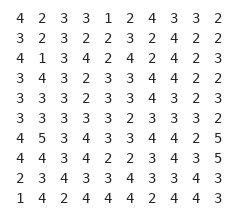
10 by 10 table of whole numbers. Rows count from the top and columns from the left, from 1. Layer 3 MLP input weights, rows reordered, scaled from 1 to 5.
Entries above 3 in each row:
2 1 4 3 1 0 6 5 3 6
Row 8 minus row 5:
1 1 0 2 -1 -1 -1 1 1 2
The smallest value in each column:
1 1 2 2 1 2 2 3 2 2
